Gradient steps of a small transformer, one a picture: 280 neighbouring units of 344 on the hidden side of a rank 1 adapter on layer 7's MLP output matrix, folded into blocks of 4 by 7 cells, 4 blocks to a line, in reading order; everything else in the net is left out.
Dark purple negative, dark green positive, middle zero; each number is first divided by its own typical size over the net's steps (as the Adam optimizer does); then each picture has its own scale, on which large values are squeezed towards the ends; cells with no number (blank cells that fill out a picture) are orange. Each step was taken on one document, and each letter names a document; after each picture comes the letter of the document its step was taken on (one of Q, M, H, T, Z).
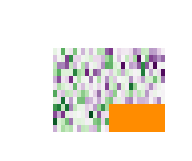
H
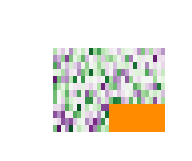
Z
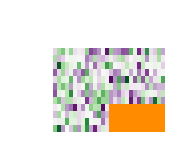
Z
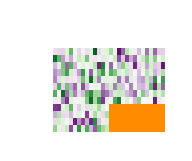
Z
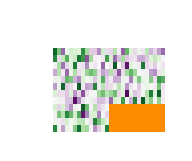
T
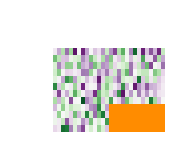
H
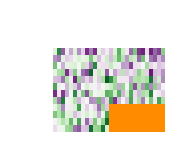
Z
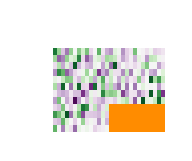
T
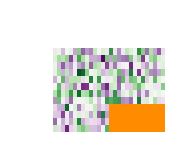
H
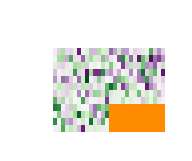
H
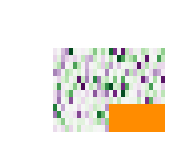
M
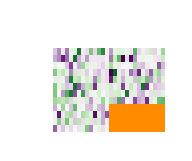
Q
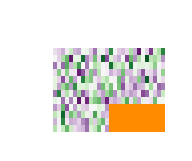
H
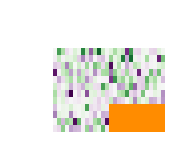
Q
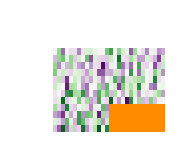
H
